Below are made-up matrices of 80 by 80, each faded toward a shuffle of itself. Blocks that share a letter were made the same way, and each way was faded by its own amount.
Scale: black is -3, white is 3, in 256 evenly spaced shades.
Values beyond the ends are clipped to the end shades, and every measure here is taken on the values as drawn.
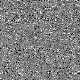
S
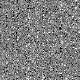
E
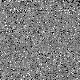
S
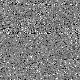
S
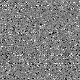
S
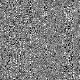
E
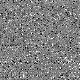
S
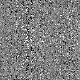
E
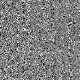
E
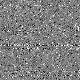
S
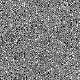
E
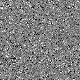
S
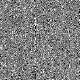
E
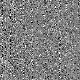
E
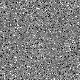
S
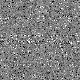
S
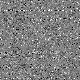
S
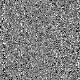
E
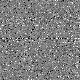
S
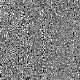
E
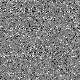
S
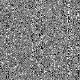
E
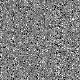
E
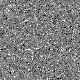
S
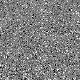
S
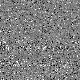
S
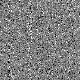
E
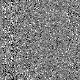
E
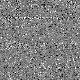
S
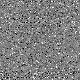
S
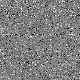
S
